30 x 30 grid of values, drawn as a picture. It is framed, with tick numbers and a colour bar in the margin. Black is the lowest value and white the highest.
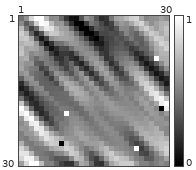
Five lone cells stand out: three far higher and two far lower than their neighbours. The ninth with the lowest average is the top middle. Neither half mirrors the other. Overall the values sit about 50% of the way up the scale.
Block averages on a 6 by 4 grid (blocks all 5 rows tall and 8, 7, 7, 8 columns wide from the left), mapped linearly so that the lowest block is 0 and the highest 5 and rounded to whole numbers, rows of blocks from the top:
5 0 0 5
2 1 0 2
1 2 2 2
1 3 3 5
5 3 3 4
5 3 4 3
